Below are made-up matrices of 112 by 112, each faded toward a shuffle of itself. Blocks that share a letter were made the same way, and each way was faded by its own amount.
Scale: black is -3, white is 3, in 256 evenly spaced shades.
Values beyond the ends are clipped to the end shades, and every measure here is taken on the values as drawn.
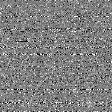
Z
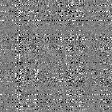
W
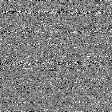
Z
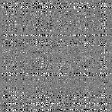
W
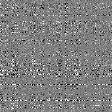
W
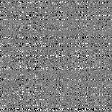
W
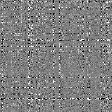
W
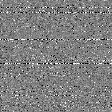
Z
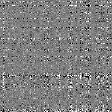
W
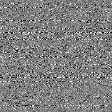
Z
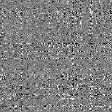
W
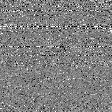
Z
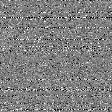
Z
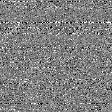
Z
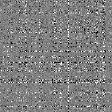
W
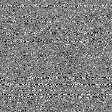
Z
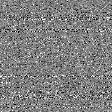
Z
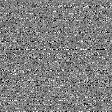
Z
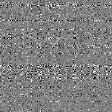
W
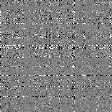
W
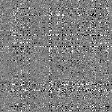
W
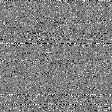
Z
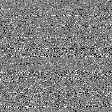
Z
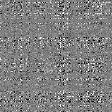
W
